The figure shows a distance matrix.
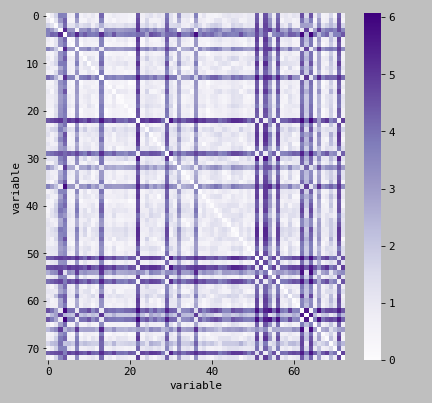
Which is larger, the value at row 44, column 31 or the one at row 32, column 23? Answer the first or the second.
the second
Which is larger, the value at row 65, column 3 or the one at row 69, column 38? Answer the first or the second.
the first
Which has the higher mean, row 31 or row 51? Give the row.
51
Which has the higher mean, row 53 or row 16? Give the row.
53
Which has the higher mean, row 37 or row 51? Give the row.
51
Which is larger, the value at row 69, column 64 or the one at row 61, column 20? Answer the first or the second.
the first
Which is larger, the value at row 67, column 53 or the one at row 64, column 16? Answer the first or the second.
the first
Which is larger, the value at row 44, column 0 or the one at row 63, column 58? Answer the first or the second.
the second
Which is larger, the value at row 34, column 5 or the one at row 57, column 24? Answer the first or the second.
the second
